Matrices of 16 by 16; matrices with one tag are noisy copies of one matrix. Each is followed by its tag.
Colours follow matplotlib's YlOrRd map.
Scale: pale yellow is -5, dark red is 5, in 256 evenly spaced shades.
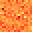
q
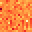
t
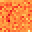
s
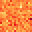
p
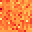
t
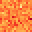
p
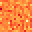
t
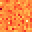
t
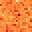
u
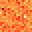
q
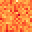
u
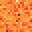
u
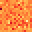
t
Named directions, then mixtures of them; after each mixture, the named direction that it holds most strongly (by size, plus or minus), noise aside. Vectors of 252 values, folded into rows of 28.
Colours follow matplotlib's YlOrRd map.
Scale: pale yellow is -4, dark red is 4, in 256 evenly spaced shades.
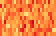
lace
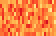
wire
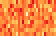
wire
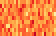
lace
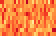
lace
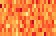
lace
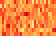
lace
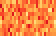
wire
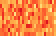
wire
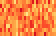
lace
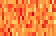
wire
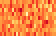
wire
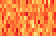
lace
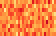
wire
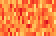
wire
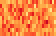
wire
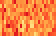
lace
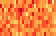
wire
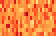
lace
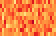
lace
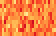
lace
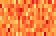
wire
